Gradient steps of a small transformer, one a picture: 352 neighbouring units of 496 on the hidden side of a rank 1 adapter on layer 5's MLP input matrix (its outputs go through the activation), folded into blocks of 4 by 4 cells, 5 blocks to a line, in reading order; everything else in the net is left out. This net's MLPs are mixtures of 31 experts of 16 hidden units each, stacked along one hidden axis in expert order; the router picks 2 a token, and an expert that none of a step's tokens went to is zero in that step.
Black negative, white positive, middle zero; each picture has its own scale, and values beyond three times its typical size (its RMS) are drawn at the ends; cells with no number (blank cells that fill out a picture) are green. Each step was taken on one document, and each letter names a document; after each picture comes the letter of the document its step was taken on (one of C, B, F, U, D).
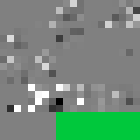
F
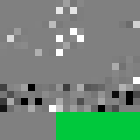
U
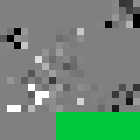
F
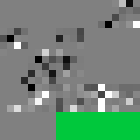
F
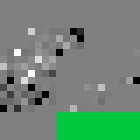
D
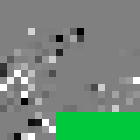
D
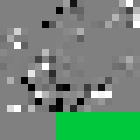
F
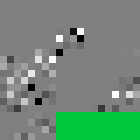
D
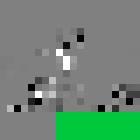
U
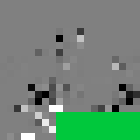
U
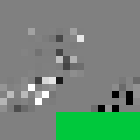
U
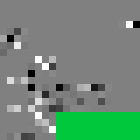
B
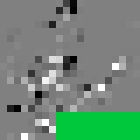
B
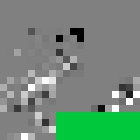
U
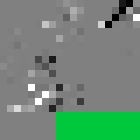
F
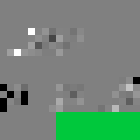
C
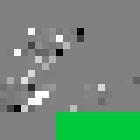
D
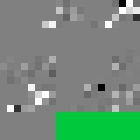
F
